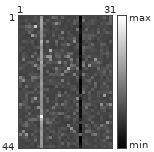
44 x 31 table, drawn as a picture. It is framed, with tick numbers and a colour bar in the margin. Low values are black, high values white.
Histogram: skewed, a long tail of high values. Odd lines: columns 8 and 21. Average level on the scale: 30%.
